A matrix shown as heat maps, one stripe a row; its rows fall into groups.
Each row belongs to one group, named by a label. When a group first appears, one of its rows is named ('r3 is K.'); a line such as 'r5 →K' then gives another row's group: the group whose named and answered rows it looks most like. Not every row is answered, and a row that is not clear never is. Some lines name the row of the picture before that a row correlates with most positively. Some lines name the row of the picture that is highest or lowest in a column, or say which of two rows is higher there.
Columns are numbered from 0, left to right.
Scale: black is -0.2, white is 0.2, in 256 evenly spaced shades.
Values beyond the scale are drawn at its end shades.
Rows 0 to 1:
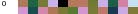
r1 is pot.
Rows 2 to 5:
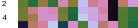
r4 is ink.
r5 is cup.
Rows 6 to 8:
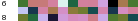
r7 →pot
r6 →ink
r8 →ink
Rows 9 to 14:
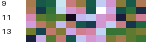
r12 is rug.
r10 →rug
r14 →cup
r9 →rug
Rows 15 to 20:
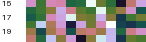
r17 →ink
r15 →pot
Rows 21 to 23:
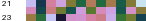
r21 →pot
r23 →ink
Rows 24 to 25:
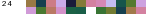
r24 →pot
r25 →pot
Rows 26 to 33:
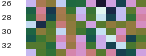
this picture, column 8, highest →31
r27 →cup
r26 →pot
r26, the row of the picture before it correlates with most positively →25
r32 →cup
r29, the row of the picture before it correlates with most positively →25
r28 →cup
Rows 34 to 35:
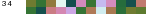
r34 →rug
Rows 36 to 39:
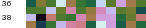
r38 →pot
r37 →ink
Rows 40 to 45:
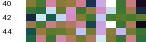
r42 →cup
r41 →ink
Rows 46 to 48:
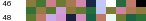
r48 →rug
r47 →cup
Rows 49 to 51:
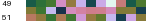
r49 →rug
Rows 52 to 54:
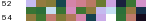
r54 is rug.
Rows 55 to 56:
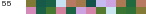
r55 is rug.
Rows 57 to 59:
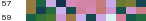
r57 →ink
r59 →rug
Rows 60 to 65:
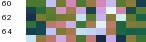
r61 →rug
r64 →ink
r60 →ink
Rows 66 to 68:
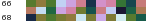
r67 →rug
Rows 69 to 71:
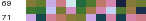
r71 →pot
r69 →ink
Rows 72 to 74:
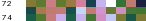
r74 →rug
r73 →cup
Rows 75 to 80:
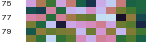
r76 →ink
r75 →rug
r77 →rug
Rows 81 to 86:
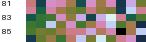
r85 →pot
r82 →pot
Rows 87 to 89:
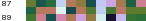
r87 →rug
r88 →cup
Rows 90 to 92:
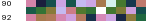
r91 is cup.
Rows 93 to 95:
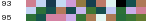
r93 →rug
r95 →ink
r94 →pot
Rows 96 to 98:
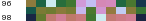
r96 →ink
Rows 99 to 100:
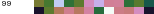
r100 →cup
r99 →ink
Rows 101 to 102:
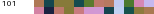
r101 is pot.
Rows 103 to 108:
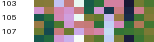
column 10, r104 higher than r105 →Yes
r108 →ink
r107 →ink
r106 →rug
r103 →ink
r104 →pot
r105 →ink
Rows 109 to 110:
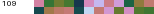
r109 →pot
